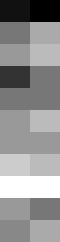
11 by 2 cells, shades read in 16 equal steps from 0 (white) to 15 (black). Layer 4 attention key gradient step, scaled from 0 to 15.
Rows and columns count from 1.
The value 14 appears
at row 1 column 1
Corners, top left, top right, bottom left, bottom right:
14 15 7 5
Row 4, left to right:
12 8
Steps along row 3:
down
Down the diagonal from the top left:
14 5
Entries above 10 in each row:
2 0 0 1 0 0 0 0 0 0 0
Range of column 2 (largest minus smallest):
15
